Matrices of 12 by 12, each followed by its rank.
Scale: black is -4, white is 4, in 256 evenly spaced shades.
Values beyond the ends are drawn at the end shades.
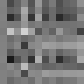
two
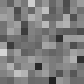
full rank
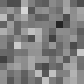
full rank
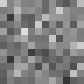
full rank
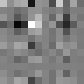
two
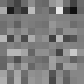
two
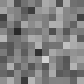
full rank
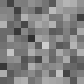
full rank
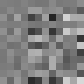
two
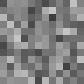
full rank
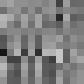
two
